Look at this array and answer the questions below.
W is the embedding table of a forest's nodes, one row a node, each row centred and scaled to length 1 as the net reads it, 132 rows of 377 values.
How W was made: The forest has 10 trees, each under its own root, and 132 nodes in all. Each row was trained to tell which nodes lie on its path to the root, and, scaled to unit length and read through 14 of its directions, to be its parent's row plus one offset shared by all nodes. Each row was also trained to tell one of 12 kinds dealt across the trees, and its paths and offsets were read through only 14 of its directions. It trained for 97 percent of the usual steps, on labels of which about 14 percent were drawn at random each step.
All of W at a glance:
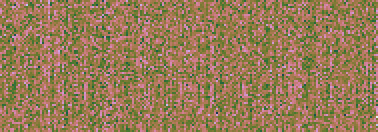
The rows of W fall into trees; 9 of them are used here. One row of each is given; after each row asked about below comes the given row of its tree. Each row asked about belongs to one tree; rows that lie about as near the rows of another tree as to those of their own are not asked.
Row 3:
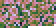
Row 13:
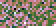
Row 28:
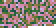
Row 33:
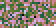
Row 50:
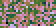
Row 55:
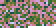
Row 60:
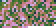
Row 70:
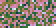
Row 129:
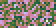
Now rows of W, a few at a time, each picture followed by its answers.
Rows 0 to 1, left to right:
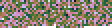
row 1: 13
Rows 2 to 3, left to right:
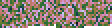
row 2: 60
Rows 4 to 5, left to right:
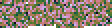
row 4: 50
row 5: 129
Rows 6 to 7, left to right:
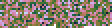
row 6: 33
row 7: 3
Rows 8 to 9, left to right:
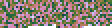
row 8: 70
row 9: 50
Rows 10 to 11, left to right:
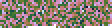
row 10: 70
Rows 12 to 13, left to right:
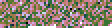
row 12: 70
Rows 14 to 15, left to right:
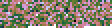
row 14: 3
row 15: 50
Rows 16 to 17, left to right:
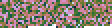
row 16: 3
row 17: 33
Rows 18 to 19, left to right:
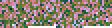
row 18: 3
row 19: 55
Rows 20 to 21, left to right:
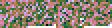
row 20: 3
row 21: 13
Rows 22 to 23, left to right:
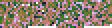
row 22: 13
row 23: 129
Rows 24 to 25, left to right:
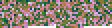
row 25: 13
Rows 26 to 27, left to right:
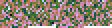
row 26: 13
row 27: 60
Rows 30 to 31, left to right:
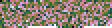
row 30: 28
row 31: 28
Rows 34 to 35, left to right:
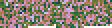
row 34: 129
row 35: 129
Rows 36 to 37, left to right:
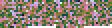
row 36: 3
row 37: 55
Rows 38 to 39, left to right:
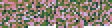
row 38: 3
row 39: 60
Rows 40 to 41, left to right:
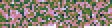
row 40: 33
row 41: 50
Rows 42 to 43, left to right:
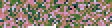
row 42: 60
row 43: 33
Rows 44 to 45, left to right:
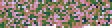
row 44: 3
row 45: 50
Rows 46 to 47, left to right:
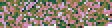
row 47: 70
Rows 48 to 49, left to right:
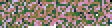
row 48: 28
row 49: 60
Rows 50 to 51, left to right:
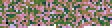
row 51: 50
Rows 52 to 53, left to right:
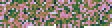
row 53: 3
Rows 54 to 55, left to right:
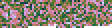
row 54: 33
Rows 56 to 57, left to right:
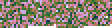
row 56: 55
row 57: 28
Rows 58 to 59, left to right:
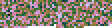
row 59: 55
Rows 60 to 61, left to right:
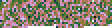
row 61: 129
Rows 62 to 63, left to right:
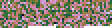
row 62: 28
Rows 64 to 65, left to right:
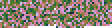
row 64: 50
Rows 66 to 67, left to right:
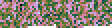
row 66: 70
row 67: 28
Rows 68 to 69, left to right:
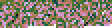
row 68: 50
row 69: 60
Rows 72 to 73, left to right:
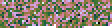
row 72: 3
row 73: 3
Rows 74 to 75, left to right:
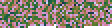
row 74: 50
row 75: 13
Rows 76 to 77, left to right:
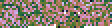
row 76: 33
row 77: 70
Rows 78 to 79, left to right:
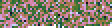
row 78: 60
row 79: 13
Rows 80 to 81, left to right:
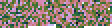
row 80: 129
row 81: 3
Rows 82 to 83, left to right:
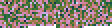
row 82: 50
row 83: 129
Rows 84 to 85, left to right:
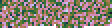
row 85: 129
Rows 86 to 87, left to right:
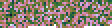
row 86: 50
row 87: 50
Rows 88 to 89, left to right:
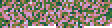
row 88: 60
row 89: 129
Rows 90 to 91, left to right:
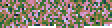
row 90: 60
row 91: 129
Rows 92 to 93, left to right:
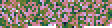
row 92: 28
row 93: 129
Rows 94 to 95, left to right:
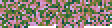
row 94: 70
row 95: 50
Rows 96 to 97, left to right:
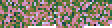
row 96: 129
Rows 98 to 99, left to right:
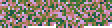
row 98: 70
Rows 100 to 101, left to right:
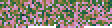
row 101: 50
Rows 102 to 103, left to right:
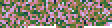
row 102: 60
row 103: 70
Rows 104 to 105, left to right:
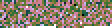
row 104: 55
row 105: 13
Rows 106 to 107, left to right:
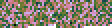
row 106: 129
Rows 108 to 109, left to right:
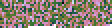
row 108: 129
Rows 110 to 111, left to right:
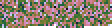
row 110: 13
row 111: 3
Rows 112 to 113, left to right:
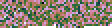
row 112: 13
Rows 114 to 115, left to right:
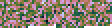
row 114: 3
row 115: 3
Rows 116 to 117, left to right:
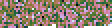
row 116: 70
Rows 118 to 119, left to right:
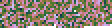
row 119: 129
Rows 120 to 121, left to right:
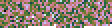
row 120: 13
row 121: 28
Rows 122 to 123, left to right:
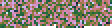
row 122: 3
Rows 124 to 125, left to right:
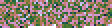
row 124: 55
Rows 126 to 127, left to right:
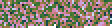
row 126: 50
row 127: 129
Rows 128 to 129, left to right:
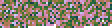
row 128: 13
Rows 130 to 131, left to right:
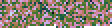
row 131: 50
